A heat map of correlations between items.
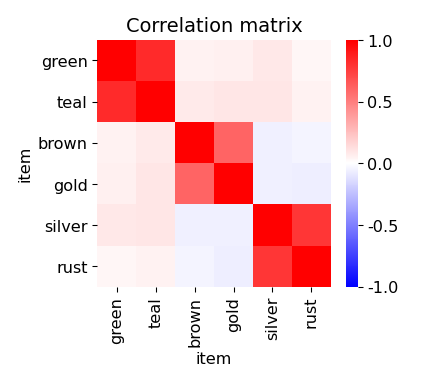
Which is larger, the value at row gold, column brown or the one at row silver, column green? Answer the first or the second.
the first
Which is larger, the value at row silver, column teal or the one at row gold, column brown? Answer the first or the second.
the second
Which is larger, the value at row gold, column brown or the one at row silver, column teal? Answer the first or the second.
the first
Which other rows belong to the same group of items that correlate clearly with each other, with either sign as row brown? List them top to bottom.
gold
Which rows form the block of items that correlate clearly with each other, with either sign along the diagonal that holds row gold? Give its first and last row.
brown to gold
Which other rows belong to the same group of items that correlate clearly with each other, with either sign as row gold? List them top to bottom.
brown
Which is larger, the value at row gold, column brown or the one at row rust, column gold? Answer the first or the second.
the first
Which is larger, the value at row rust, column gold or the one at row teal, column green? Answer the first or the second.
the second
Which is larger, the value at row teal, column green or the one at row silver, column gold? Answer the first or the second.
the first
